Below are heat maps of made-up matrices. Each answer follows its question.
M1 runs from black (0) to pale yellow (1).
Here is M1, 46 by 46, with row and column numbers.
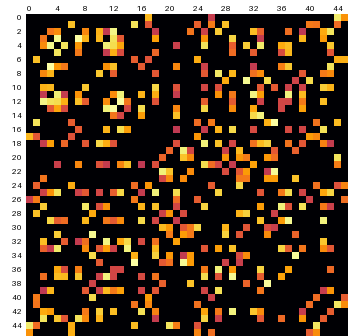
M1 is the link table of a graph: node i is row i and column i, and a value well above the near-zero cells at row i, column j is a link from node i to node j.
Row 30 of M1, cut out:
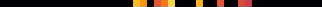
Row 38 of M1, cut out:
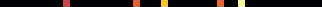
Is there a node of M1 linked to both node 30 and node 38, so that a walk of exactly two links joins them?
yes
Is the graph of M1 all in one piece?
yes
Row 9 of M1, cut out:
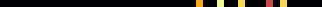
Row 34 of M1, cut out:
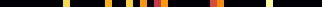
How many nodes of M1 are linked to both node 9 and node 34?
2
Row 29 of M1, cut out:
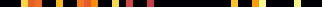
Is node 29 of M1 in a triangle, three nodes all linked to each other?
yes
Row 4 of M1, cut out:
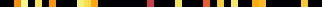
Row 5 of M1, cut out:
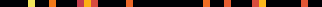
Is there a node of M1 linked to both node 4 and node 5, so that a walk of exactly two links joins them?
yes
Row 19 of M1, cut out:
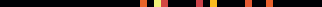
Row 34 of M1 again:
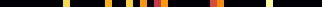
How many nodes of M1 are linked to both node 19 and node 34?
5
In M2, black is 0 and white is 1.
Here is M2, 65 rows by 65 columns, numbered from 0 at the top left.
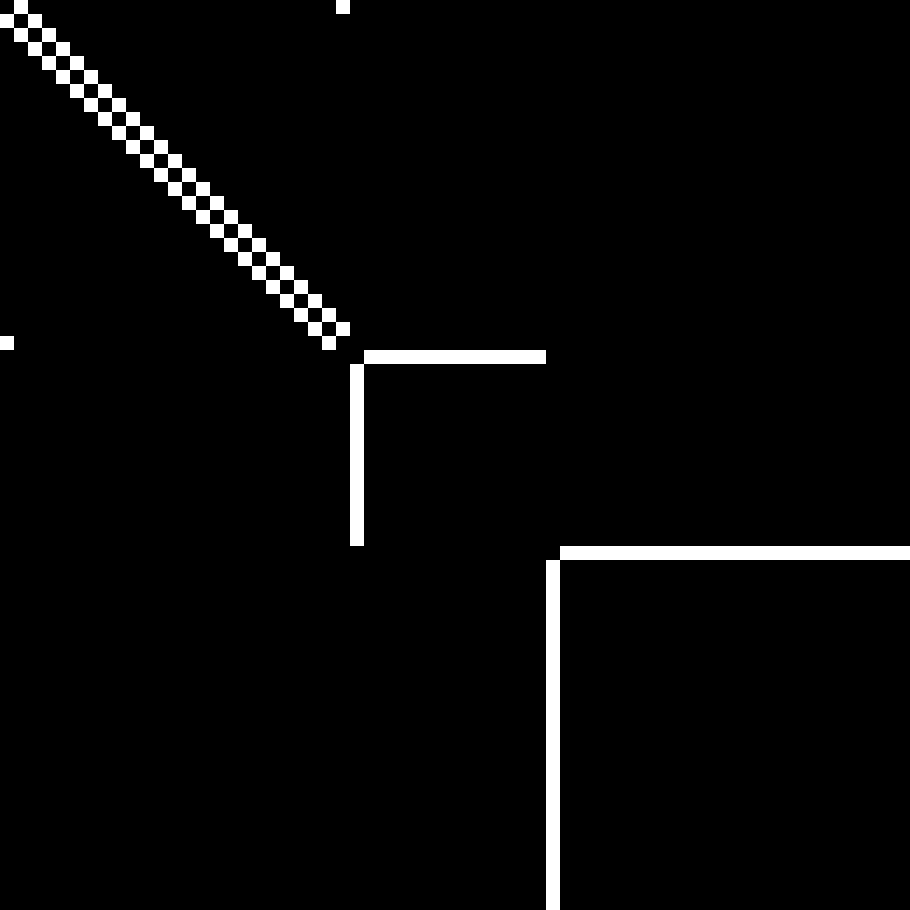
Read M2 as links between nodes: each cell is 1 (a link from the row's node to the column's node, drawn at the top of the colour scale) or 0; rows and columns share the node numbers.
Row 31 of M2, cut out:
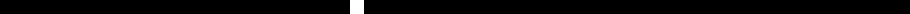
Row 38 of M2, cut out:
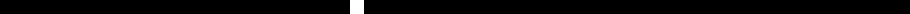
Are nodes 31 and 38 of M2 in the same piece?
yes
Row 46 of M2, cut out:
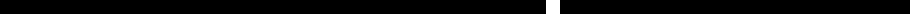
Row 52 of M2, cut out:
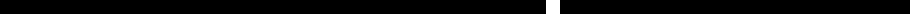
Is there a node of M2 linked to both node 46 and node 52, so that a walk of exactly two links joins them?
yes
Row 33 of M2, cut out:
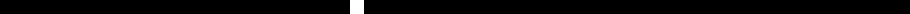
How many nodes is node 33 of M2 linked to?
1
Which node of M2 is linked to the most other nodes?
node 39
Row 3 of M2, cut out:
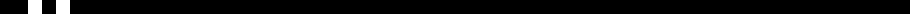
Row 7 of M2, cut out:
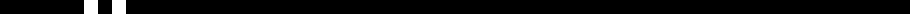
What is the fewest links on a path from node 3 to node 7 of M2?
4
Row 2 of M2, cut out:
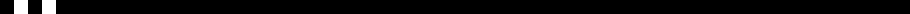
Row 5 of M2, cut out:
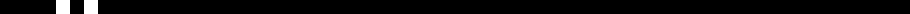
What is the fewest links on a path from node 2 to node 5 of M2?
3
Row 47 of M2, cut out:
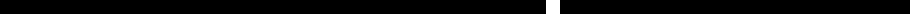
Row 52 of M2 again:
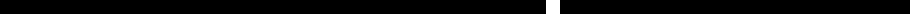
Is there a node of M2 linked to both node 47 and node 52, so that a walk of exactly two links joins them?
yes
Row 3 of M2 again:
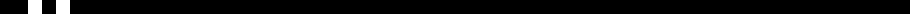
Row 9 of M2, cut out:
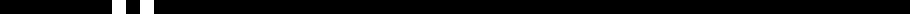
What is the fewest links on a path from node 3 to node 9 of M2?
6
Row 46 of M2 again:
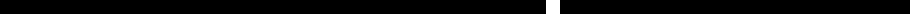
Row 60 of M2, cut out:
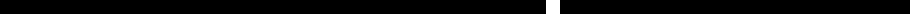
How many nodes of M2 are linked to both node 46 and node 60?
1
